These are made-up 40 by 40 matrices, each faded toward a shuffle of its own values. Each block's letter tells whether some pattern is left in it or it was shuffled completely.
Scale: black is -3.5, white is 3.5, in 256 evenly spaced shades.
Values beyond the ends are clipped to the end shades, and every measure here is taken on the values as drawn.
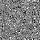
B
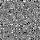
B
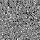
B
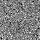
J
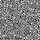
J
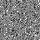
B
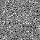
B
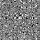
B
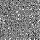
B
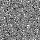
J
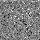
J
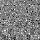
B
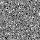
J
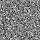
J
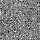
B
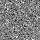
J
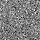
J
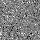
J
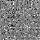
B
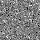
J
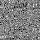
B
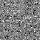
B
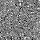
B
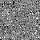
B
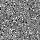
J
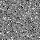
J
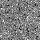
J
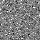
J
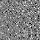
B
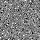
J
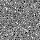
J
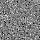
J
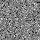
J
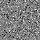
J
